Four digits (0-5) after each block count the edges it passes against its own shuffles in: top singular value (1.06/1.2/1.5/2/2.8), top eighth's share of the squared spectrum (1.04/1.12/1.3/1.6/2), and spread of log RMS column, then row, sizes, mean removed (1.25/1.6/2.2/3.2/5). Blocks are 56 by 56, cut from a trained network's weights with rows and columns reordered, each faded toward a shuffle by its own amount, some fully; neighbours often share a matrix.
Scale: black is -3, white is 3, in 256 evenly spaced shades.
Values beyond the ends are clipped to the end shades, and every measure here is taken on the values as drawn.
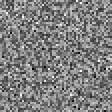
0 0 0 0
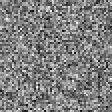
3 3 0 0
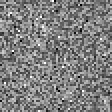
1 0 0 0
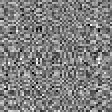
4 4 1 2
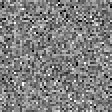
2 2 0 0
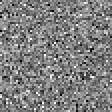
2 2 0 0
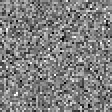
2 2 0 0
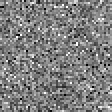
2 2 0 1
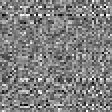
4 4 2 3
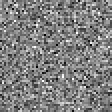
2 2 0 0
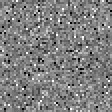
2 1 0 0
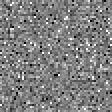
2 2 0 1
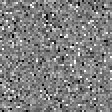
1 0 0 0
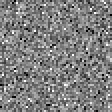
0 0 0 0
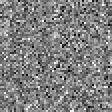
1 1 0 0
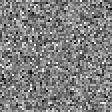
0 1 0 0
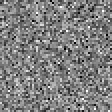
1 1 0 0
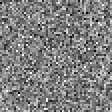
0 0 0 0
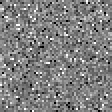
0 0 0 0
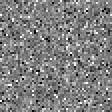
1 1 0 0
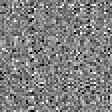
3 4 2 2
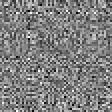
4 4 1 3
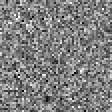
2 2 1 0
